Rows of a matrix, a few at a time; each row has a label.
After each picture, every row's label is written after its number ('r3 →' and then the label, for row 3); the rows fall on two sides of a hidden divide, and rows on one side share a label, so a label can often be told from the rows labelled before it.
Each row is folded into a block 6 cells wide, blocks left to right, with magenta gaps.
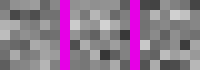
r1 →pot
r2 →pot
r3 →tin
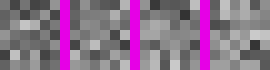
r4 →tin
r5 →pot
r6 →pot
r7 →pot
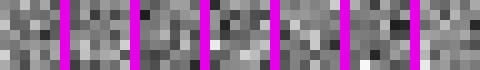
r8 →pot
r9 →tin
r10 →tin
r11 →tin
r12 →pot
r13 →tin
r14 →pot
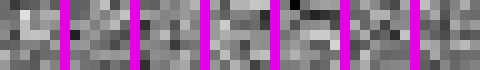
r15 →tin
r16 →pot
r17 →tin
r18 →pot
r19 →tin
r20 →pot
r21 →tin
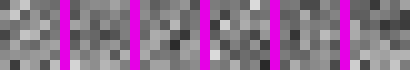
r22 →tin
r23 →pot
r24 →tin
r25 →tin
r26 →tin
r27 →pot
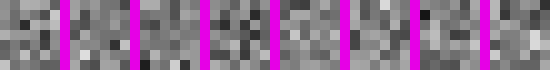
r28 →pot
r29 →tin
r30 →tin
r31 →pot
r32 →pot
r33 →pot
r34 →pot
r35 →tin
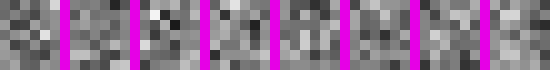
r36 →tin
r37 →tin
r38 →tin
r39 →pot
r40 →tin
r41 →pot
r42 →pot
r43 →pot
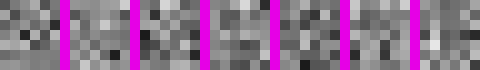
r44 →pot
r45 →pot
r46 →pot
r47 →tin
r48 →tin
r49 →pot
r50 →pot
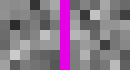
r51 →tin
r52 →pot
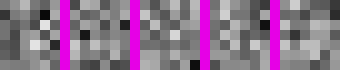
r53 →pot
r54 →tin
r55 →pot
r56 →tin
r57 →tin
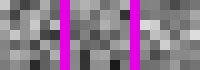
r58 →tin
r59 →tin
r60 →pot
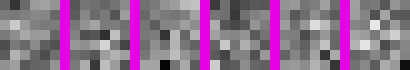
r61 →pot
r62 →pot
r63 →pot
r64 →pot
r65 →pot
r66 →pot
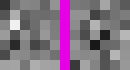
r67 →pot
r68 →tin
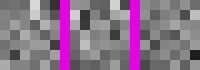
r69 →pot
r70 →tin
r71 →tin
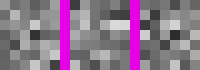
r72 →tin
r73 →pot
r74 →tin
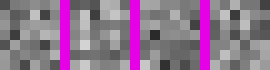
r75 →pot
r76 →pot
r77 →pot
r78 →tin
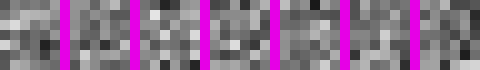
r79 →pot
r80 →tin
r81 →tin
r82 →pot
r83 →tin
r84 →pot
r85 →pot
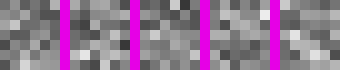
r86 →pot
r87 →tin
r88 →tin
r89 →pot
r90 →pot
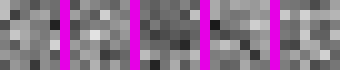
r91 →tin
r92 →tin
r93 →tin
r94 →tin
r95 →tin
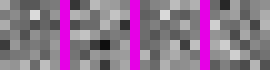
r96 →pot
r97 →tin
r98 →pot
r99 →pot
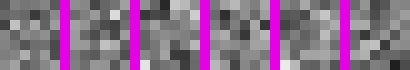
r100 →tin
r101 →pot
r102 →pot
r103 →pot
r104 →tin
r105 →tin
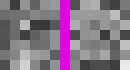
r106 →tin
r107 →tin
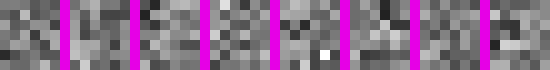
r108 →pot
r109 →tin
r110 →pot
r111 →tin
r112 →tin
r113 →tin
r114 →tin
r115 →pot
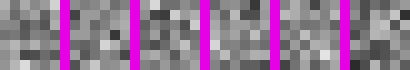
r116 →pot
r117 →pot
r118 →tin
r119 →tin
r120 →tin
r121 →tin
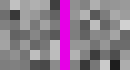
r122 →tin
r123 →tin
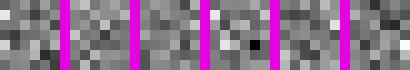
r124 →tin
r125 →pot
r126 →pot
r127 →pot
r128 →tin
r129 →tin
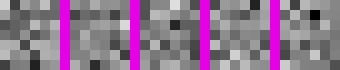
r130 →tin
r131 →pot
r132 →pot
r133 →pot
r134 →pot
